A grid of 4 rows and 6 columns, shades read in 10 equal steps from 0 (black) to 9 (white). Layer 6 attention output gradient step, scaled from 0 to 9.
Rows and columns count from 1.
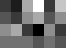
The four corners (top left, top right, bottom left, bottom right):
2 7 4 3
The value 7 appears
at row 1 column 6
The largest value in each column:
5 6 6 9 5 7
